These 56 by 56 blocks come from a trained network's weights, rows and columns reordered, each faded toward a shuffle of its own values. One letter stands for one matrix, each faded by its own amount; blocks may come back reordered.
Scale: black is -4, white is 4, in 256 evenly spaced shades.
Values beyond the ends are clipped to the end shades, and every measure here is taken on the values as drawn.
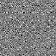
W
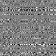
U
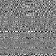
U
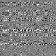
U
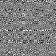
U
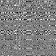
U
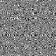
W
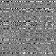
U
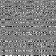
U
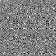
W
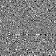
W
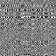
U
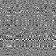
U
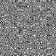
W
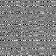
U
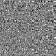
W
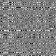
U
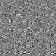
W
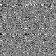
W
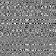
U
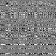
U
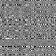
U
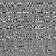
U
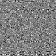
W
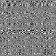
U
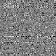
W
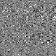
W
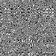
W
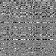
U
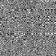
W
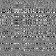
U
